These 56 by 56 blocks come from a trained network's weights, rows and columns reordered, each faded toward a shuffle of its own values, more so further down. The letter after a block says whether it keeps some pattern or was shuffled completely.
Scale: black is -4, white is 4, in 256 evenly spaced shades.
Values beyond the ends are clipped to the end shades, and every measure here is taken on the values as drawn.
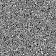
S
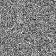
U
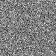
S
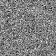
U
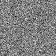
S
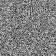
U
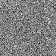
U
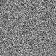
U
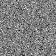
S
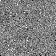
U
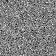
S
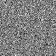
U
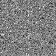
U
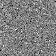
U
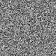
U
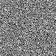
S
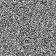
S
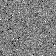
S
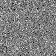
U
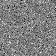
S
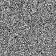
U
